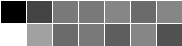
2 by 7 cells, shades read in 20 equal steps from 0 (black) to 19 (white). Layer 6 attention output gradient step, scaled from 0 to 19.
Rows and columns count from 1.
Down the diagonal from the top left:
0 12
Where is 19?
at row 2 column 1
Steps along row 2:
down down up down up down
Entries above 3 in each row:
6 7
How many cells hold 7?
1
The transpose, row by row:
0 19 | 5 12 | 9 8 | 9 9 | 10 7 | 8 10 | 10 6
